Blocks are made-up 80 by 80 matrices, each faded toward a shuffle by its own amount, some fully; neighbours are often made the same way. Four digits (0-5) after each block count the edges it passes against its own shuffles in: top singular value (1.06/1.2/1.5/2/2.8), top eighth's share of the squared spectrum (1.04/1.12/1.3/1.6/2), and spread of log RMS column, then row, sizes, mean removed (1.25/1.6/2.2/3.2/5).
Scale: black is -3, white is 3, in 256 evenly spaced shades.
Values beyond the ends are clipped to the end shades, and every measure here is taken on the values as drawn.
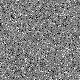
0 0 0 0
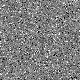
0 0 0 0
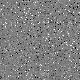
3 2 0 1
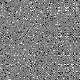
4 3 1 2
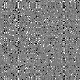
4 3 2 2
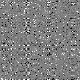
4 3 2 2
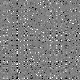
4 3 2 2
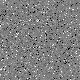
2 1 0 0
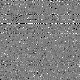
4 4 1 2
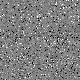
2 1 0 0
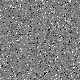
0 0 0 0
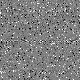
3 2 0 1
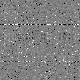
4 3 1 2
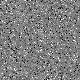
2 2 0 0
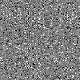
4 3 2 2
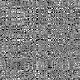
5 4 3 3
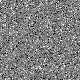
2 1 0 0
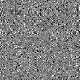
4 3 2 2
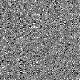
4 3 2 2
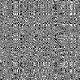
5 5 3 3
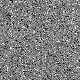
0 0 0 0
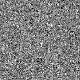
3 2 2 1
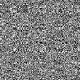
4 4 2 2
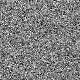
0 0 0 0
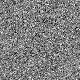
2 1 0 0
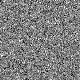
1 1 0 0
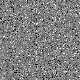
1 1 1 0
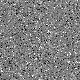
0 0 1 0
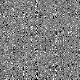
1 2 3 2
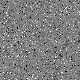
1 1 1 0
